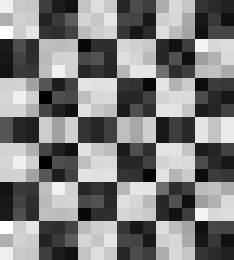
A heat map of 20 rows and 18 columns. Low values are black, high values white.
There is no overall slope. A checkerboard runs through the table. No row or column stands out. It is mirror symmetric from top to bottom. The values fall into two levels.
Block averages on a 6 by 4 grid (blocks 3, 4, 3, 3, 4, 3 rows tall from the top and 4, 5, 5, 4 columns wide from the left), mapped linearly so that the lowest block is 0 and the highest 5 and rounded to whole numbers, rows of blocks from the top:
5420 | 1233 | 3322 | 3322 | 1233 | 5420
